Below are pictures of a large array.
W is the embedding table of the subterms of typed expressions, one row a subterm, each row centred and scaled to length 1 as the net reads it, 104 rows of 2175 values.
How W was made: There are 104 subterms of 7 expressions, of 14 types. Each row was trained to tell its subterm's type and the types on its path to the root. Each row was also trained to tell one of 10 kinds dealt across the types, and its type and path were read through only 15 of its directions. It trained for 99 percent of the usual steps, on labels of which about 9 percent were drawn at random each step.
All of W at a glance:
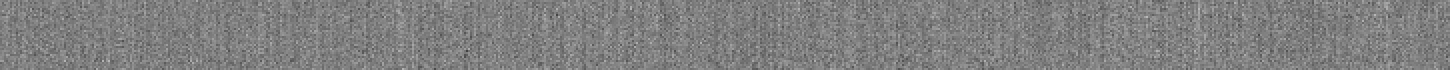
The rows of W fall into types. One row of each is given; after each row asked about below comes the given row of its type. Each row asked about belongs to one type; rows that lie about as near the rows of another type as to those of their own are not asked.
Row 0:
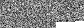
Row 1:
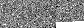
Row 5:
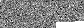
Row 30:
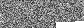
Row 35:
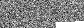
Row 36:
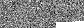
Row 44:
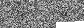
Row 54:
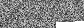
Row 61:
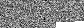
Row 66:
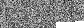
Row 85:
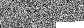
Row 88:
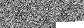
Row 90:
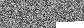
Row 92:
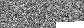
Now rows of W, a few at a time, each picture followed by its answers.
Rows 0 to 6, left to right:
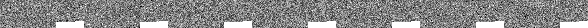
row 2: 92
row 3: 54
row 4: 90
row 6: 1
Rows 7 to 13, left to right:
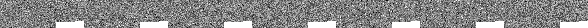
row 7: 88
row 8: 90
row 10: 90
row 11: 5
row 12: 66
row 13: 92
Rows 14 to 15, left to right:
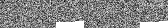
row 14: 61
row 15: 36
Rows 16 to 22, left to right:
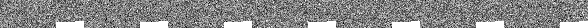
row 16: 66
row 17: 35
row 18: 44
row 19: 36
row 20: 90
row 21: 44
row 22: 88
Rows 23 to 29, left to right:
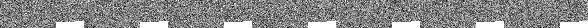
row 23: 92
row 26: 44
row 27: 30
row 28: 36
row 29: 66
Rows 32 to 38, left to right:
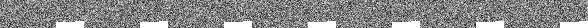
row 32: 0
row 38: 30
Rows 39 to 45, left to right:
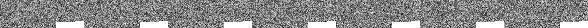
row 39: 30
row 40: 44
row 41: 36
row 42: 36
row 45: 30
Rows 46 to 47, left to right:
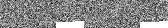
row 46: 92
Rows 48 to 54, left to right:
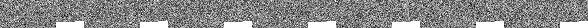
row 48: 0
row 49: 54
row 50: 54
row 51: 1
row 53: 54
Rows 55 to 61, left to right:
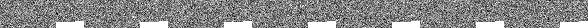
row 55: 30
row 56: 90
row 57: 0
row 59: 92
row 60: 66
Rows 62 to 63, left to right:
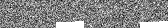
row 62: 61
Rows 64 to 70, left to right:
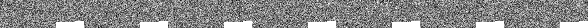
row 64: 44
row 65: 44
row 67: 30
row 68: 30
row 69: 1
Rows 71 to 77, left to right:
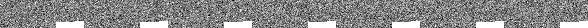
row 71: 90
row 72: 66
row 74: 85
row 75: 92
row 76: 54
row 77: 85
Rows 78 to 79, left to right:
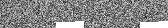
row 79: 92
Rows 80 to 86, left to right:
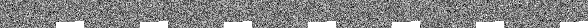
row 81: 44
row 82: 36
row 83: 90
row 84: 54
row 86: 35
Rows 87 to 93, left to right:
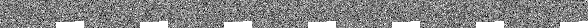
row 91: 35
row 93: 61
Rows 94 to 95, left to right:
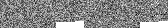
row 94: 66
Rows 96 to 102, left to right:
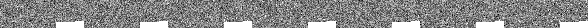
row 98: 54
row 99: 61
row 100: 36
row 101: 5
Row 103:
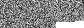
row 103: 5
